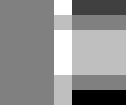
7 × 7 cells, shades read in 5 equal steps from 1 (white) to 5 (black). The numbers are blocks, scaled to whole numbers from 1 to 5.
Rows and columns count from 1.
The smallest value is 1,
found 4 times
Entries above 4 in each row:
0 0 0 0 0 0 3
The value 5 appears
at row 7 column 5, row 7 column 6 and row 7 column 7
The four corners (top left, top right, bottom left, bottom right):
3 4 3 5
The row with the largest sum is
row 7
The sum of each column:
21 21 21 10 21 21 21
